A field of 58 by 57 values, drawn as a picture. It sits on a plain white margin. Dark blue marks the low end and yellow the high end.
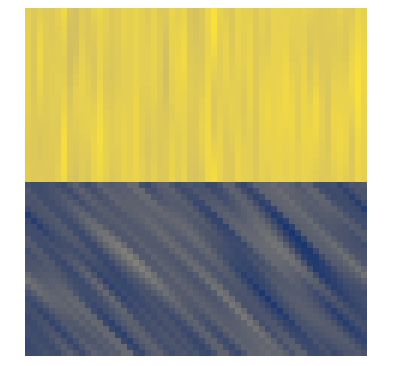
The table splits into 2 rows of 1 panel. Panel 1,1: very high, streaked downward, faint in contrast. Panel 2,1: low, slanting down to the right.
